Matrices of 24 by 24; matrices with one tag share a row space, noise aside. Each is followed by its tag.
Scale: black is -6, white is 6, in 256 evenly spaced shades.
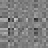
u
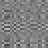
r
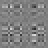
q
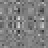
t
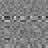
r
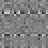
r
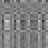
r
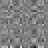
q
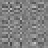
q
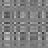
r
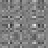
q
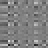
u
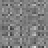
q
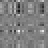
t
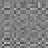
r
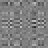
q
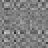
r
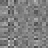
u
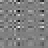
t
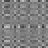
r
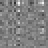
t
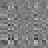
u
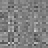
u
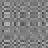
r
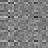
u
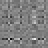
q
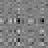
t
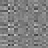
u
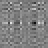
q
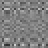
r
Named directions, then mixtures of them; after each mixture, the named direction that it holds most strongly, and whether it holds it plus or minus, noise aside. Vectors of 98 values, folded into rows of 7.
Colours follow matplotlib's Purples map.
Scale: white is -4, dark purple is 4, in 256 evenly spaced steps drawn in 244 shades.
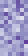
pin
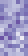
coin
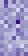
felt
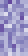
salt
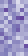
pin, minus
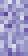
salt, minus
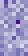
felt, plus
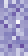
felt, minus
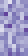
salt, minus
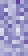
pin, plus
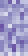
salt, plus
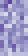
salt, plus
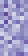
pin, plus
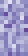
salt, minus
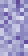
pin, plus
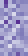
felt, plus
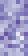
coin, plus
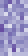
salt, plus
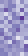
pin, minus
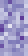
coin, minus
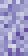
salt, minus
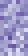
coin, plus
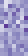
salt, minus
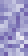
coin, plus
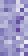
pin, minus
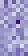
felt, plus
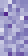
salt, minus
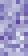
coin, plus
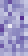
salt, plus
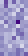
felt, plus
